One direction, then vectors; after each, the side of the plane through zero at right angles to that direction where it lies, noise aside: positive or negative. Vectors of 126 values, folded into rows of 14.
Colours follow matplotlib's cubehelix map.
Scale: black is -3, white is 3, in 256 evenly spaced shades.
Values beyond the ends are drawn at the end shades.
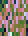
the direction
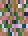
negative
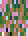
negative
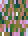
negative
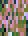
positive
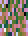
negative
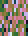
positive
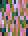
positive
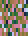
negative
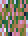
negative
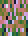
positive
